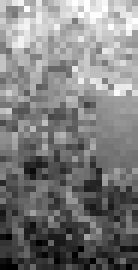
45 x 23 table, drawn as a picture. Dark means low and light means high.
No single row or column stands out from its neighbours. An odd patch, calmer than its surroundings, sits in the middle right. No regular stripes run through it. Values rise toward the top. Overall the values sit about 50% of the way up the scale. The middle right is the smoothest part.
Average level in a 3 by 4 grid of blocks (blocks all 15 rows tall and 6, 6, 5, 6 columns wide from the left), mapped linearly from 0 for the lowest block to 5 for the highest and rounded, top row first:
4455 / 2223 / 0000
